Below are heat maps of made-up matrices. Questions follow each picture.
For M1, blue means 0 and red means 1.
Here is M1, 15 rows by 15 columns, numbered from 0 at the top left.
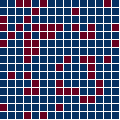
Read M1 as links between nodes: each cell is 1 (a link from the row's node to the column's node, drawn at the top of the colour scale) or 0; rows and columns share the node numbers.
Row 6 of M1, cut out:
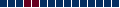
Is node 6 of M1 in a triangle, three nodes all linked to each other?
yes
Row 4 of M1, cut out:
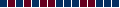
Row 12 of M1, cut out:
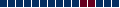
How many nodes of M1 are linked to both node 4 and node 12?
2
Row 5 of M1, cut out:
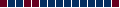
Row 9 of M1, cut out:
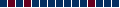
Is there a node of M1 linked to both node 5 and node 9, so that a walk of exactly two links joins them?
yes
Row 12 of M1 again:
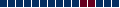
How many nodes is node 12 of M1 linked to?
2
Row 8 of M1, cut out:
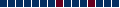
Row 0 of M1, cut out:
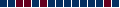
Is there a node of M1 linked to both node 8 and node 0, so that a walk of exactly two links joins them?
no
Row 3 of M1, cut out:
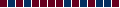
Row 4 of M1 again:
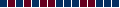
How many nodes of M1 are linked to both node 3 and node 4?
3
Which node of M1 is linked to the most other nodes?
node 3
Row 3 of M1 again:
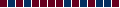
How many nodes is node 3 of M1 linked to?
9
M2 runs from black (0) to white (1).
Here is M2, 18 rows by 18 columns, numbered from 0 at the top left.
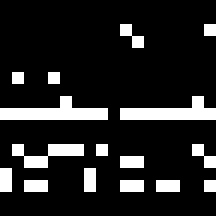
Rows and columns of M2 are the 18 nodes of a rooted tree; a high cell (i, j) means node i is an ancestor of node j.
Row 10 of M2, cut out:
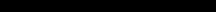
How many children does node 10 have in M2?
0
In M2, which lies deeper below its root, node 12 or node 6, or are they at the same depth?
node 6
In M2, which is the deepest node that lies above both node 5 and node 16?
8
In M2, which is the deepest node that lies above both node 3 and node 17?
13
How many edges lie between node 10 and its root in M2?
4
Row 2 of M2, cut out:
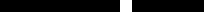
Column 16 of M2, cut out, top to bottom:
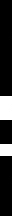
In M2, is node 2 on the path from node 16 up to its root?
no
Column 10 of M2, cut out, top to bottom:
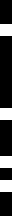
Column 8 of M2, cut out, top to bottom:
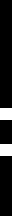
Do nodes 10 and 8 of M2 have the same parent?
no
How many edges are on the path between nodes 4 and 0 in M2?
6
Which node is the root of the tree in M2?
9
